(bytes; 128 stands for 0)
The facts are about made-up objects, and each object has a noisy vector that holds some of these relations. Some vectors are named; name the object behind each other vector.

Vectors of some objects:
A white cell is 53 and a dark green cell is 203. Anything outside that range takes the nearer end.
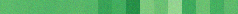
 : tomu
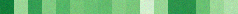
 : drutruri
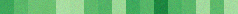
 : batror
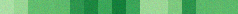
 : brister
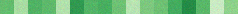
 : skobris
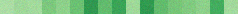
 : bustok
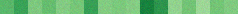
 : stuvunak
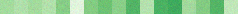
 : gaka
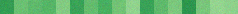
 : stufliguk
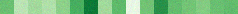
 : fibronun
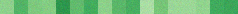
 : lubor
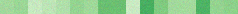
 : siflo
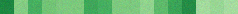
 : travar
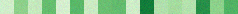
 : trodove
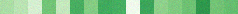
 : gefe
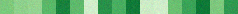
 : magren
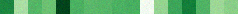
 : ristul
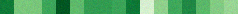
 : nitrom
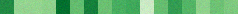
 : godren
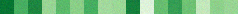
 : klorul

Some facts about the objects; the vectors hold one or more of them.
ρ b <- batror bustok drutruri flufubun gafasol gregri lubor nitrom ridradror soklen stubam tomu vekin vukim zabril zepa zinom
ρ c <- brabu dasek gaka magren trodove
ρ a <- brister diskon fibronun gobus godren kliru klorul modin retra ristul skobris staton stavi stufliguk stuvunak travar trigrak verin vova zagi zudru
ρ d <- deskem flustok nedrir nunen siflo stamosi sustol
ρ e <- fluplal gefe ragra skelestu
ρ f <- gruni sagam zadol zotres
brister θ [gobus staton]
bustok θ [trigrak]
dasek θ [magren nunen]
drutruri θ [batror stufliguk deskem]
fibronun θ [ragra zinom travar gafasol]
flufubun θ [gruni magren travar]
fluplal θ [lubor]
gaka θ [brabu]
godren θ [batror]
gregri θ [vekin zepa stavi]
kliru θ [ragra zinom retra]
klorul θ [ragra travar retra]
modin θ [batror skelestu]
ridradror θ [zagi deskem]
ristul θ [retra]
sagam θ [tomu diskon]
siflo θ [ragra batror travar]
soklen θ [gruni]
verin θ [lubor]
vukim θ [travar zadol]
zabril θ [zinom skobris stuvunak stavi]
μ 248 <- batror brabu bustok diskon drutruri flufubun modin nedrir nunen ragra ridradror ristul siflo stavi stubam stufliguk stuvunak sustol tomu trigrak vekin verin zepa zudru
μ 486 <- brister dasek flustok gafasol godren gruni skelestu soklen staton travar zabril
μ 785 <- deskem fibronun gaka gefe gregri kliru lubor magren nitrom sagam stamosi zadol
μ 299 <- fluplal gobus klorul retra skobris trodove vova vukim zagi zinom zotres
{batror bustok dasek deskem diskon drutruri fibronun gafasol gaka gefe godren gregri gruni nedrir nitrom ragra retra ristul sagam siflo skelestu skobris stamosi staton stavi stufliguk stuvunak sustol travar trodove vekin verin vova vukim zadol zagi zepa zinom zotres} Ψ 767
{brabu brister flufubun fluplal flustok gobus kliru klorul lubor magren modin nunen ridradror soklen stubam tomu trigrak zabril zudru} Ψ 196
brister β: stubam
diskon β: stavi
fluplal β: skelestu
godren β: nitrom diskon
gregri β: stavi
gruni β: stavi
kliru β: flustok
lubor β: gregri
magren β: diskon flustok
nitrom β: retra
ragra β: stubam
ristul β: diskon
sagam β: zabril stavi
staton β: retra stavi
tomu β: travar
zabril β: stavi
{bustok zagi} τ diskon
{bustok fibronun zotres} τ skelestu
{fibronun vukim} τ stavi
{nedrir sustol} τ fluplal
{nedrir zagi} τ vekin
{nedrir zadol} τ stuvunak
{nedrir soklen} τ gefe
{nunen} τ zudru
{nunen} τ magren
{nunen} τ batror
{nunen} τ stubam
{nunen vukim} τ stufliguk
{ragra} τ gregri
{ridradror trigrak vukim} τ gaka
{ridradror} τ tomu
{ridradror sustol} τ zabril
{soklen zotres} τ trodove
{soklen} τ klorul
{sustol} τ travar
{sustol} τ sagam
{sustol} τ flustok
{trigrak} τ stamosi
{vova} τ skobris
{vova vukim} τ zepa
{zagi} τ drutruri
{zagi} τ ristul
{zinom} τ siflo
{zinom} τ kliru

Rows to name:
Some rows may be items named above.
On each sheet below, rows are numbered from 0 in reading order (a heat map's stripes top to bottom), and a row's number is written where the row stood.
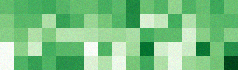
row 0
tomu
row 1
fluplal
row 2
dasek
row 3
sagam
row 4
zabril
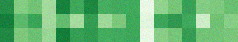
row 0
kliru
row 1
modin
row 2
kliru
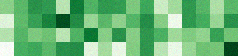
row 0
gobus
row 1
diskon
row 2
trigrak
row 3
zabril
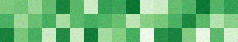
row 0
magren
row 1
skobris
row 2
verin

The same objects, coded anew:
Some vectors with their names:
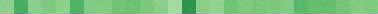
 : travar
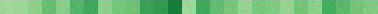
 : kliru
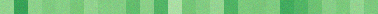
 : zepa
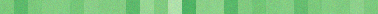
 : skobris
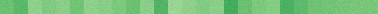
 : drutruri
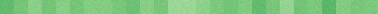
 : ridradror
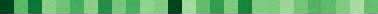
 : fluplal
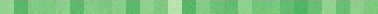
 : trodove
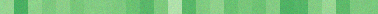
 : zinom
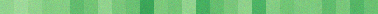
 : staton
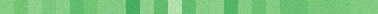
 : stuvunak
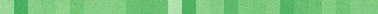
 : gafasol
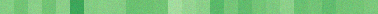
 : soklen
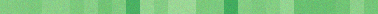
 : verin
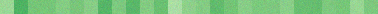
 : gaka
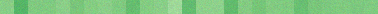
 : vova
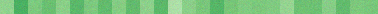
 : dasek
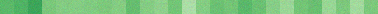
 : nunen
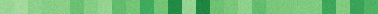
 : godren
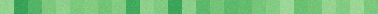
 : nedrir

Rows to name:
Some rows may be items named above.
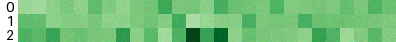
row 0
staton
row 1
drutruri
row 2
ragra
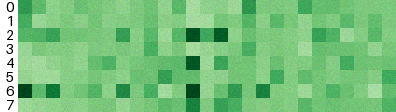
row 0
batror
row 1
modin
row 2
ragra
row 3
verin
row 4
ristul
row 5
gregri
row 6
fluplal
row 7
gruni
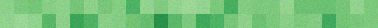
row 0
verin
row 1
magren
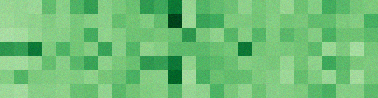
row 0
kliru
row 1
sagam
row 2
diskon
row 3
skelestu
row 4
kliru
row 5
siflo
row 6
lubor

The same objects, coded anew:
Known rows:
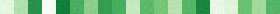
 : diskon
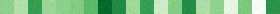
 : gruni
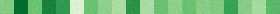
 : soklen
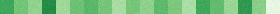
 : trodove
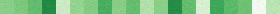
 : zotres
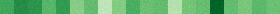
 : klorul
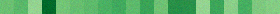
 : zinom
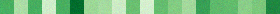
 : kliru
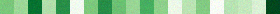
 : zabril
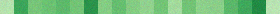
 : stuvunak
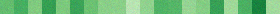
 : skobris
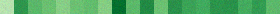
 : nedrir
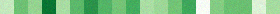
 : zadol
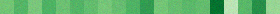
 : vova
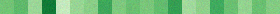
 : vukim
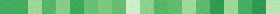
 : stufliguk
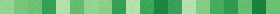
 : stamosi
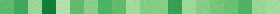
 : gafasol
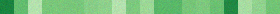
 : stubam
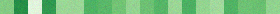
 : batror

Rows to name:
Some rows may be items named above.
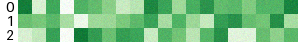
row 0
brister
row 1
verin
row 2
diskon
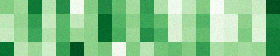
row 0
zabril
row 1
gregri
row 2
gregri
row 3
magren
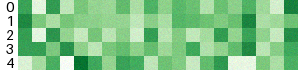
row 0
lubor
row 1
stubam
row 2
fluplal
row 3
ridradror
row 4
diskon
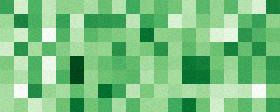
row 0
lubor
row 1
stavi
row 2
staton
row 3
siflo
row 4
ristul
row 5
ristul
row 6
sagam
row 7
ragra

